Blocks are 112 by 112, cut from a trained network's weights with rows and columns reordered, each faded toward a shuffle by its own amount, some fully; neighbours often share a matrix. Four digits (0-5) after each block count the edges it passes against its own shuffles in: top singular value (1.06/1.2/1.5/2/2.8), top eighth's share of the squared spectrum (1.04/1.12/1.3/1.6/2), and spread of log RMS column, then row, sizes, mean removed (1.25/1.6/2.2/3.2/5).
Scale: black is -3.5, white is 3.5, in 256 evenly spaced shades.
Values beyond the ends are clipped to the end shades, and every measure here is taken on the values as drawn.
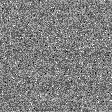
1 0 0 0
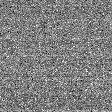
2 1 0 0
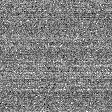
3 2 0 1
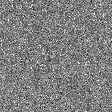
0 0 0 0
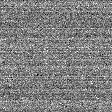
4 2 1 1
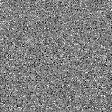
3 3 0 2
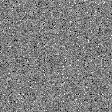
3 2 1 1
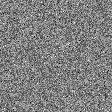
0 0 0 0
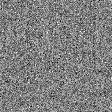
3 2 0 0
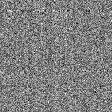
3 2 0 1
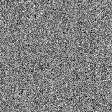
3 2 0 0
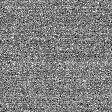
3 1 0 0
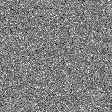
0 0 0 0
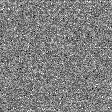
1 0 0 0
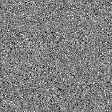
3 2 0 2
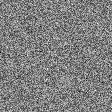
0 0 0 0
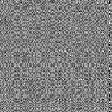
5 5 2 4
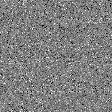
3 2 0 1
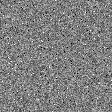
1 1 0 0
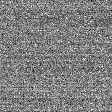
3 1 0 0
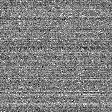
4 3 1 2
